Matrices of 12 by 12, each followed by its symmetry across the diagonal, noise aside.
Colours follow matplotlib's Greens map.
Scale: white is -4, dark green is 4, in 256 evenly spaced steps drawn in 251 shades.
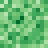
symmetric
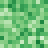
antisymmetric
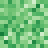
antisymmetric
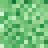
antisymmetric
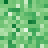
neither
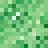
symmetric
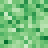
neither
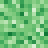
antisymmetric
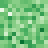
neither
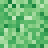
neither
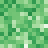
symmetric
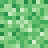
symmetric
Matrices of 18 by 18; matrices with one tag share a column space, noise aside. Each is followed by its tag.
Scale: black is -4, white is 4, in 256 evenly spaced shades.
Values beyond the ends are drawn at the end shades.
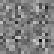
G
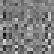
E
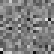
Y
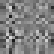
G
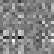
G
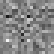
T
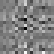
Y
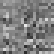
E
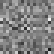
Y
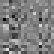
E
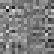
T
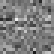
Y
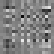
T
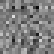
G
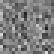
E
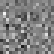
E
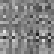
G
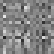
G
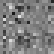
G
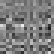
E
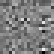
Y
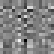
T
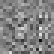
E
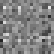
G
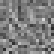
E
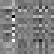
T
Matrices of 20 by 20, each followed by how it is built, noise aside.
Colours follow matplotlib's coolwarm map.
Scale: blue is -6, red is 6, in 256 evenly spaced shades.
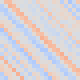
Toeplitz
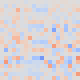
low rank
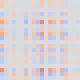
low rank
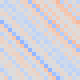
Toeplitz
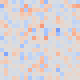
low rank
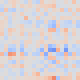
low rank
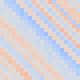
Toeplitz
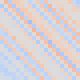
Toeplitz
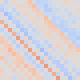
Toeplitz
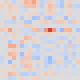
low rank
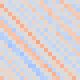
Toeplitz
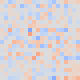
low rank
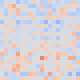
low rank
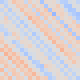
Toeplitz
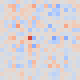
low rank
